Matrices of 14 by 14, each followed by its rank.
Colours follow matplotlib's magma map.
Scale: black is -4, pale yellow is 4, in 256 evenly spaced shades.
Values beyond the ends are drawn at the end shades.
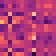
two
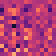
three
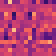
three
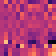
two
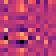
two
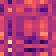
two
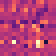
three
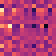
two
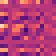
two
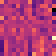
three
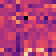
three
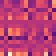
two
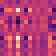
two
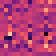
three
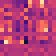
three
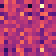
three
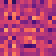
three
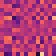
two
